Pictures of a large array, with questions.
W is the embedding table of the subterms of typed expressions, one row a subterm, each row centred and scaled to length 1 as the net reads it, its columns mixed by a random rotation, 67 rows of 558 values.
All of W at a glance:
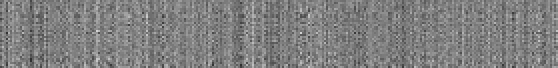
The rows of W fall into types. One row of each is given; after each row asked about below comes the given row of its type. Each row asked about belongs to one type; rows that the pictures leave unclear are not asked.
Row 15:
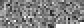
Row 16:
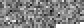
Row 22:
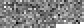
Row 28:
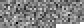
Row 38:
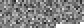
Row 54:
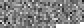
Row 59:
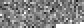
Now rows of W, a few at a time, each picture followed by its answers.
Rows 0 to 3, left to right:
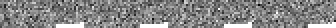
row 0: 59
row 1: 28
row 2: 38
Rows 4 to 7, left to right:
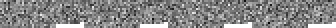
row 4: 54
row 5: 28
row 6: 59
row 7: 28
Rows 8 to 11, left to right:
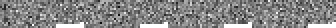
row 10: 54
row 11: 38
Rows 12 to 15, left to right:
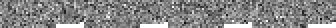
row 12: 15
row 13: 15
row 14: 22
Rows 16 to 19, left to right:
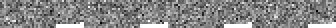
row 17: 22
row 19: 15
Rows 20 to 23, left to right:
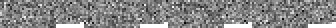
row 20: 15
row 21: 54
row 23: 16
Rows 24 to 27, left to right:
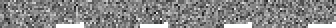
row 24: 59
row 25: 54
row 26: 15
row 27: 38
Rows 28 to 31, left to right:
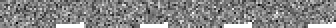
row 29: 15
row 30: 59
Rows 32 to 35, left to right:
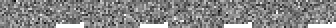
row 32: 38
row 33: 38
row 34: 16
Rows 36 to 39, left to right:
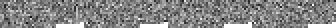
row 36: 59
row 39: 54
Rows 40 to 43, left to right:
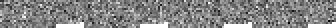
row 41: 59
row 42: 38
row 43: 22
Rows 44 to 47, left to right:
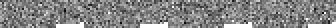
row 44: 15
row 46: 22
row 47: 54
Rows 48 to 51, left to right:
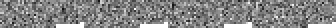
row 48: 54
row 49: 38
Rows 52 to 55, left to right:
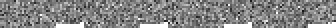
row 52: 38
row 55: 16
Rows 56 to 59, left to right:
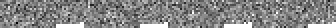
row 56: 28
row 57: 22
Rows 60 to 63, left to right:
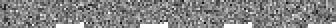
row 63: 15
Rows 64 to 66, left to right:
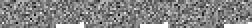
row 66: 15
